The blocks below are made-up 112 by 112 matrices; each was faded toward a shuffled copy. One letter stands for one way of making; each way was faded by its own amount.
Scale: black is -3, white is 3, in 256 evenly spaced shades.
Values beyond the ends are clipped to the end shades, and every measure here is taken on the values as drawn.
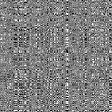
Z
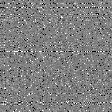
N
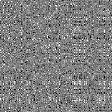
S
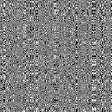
Z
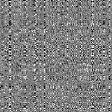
Z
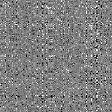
S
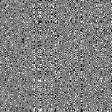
S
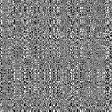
Z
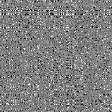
N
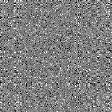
S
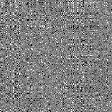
S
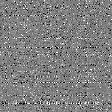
N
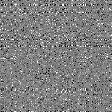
N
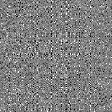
S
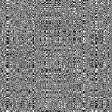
Z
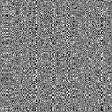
Z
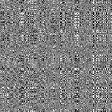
Z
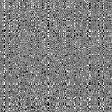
Z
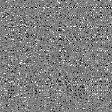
N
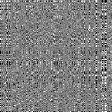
Z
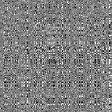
Z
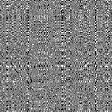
Z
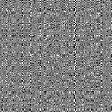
Z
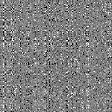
S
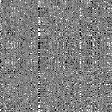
S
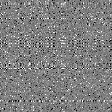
N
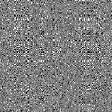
S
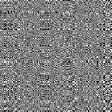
Z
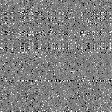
N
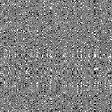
S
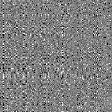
S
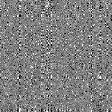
S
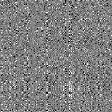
S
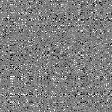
N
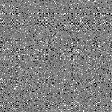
N
